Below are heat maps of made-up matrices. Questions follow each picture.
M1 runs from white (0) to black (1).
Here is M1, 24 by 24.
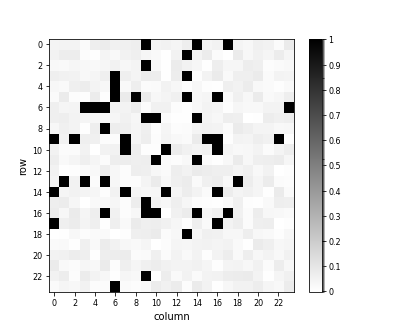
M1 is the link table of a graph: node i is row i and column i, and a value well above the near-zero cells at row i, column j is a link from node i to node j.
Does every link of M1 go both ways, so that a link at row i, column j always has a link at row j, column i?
yes
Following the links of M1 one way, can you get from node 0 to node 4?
yes
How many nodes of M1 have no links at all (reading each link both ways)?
4
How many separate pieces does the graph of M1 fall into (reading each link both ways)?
5
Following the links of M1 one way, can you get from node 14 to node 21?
no
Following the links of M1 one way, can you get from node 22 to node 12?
no
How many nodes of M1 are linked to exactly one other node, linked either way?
8
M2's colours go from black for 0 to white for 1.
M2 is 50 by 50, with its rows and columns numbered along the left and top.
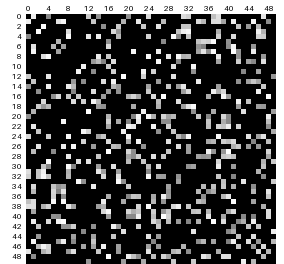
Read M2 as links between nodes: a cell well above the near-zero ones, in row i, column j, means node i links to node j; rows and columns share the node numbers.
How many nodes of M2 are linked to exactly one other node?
0
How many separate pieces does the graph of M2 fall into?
1
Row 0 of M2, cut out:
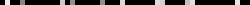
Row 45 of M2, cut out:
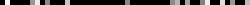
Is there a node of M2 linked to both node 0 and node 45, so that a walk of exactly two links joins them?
yes
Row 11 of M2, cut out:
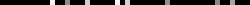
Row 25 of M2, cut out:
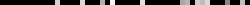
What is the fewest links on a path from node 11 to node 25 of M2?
1
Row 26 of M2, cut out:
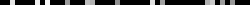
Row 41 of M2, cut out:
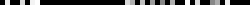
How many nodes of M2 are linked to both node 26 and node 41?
4
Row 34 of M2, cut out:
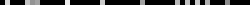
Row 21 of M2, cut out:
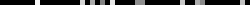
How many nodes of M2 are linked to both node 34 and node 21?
4
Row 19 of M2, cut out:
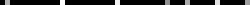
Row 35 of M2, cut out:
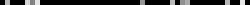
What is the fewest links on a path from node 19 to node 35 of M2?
2
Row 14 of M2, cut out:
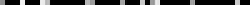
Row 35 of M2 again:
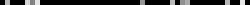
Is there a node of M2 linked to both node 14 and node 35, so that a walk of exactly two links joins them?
yes
